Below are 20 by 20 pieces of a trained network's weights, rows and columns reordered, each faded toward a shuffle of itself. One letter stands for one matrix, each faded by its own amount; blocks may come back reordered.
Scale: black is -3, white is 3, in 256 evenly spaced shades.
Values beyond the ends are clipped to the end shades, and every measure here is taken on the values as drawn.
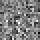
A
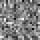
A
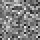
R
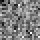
A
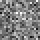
A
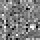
A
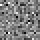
A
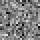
A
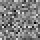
R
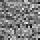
R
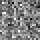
A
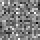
A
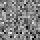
A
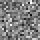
R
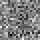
A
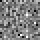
A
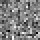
A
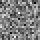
R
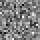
R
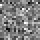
A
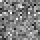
A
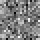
A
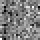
A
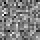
A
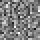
R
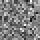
R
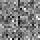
A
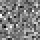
R
